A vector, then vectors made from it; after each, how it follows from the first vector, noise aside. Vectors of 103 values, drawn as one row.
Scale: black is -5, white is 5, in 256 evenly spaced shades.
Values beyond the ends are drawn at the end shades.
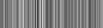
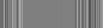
partly zeroed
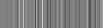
partly zeroed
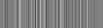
partly zeroed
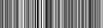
scaled up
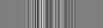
partly zeroed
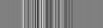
partly zeroed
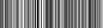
scaled up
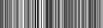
scaled up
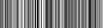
scaled up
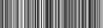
scaled up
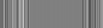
partly zeroed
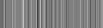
partly zeroed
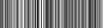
scaled up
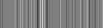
partly zeroed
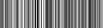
scaled up
